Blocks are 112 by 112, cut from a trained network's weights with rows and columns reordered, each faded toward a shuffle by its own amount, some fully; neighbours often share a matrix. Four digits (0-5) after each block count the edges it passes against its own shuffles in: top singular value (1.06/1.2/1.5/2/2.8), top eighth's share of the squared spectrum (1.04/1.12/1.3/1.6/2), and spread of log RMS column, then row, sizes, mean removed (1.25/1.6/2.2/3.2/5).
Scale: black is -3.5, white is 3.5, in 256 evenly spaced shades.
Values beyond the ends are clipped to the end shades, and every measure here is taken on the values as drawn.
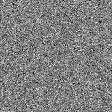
2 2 0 0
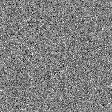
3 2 0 1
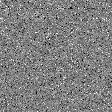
2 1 0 0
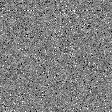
2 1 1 1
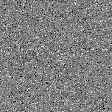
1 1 0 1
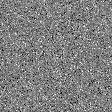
0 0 0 0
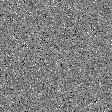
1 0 0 0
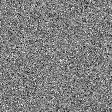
0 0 0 0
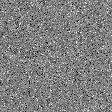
1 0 0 0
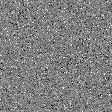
0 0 0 0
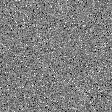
0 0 0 0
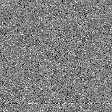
3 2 1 1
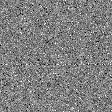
2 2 0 1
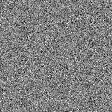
2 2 0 0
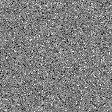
2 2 0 1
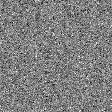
2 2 0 0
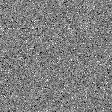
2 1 0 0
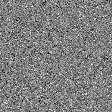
1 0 0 0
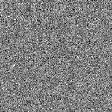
3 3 1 2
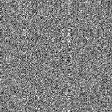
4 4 2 2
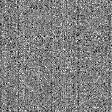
3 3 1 2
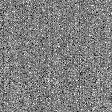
2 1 0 1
